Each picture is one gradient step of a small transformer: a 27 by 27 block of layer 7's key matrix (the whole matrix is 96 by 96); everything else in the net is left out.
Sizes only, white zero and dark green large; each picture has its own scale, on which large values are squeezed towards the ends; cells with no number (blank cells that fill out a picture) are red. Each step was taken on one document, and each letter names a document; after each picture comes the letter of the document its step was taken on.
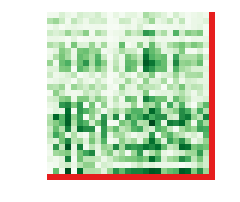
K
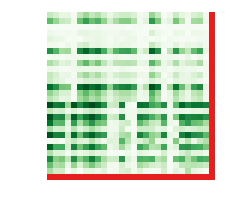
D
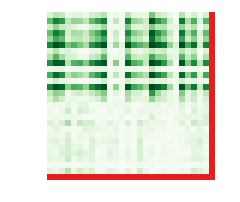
K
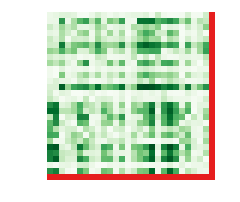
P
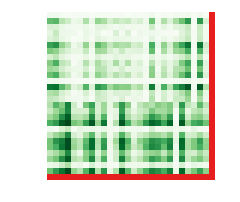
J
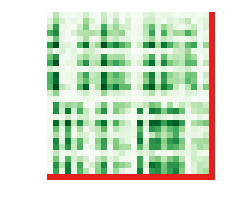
J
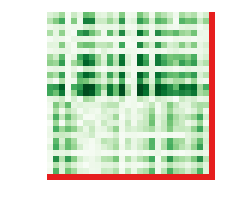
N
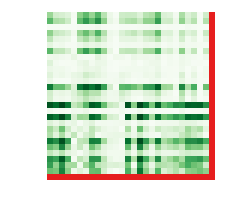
D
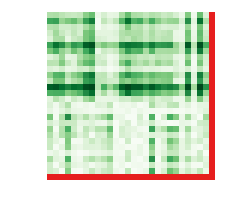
N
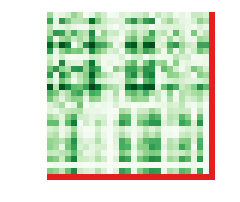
J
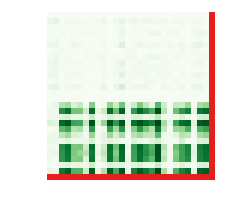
K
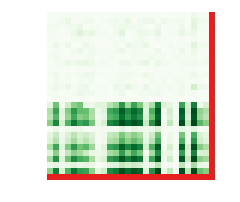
K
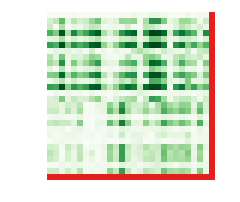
P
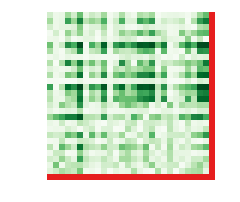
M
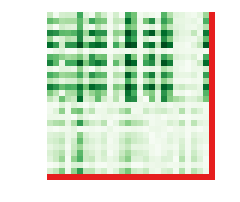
J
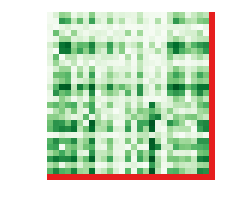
N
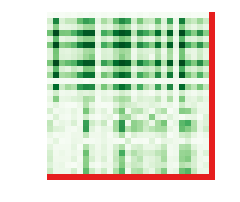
K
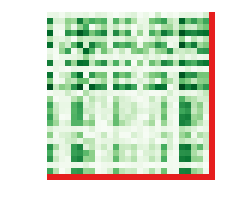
P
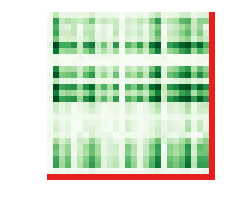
M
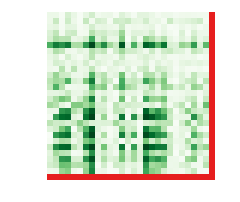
J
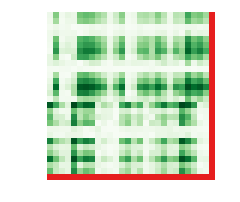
D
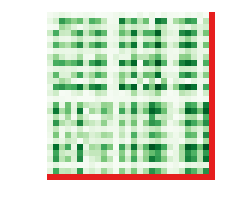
P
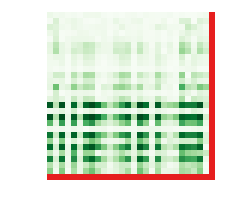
D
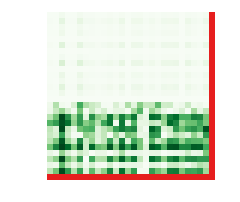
N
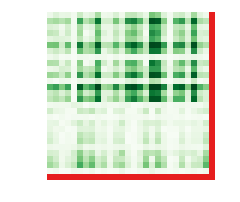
M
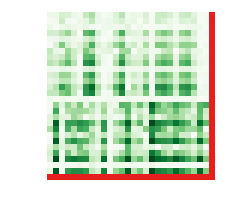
N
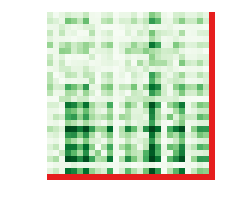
N
